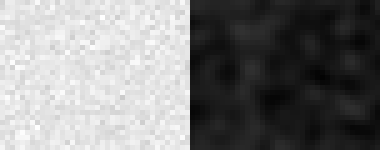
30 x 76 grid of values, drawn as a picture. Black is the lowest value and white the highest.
It is made of 1 by 2 panels. Panel 1,1: very high, fine-grained, faint in contrast. Panel 1,2: very low, blotchy, faint in contrast.
